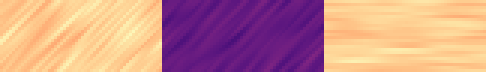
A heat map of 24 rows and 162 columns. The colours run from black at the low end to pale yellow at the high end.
The table splits into one row of 3 panels. Panel 1,1: very high, slanting up to the right, faint in contrast. Panel 1,2: low, slanting up to the right, faint in contrast. Panel 1,3: very high, streaked across, faint in contrast.
